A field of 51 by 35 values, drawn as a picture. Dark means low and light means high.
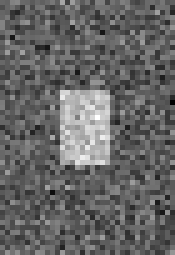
Average level on the scale: 40%. Histogram: skewed, a long tail of high values. Ninth with the highest average: centre. Odd patch: higher, in the centre. Slope: none. Stripes: none.
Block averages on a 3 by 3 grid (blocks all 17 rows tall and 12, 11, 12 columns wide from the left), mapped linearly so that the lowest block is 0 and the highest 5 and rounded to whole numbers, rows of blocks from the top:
0 0 0 | 0 5 0 | 0 0 0
